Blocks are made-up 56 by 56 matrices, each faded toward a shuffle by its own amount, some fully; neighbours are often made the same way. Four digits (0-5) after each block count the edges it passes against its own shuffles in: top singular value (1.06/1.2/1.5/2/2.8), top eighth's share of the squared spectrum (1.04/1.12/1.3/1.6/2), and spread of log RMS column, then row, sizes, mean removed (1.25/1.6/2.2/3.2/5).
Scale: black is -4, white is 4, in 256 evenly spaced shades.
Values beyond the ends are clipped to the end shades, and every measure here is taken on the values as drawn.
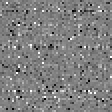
3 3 1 2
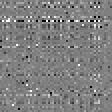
4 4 2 3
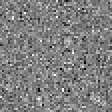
3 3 1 0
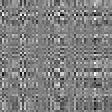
5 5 4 4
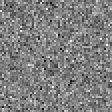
2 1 0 0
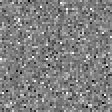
0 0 0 0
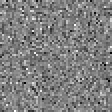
3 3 1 1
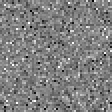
0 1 0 0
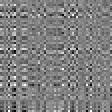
5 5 4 4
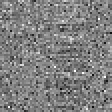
3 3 1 0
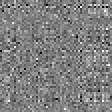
4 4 2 2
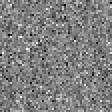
2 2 0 0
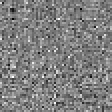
4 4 2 2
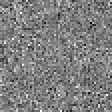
2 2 0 0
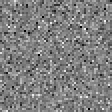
0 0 0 0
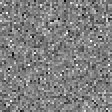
0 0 0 0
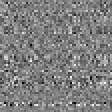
4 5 2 3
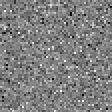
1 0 0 0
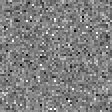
1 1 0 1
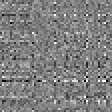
4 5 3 3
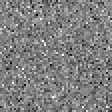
0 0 0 0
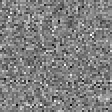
3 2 0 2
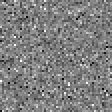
1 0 0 0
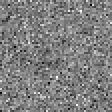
1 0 0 0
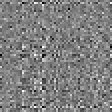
4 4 3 3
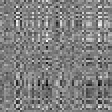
5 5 4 3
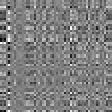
5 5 4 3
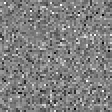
2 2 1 0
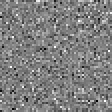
3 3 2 1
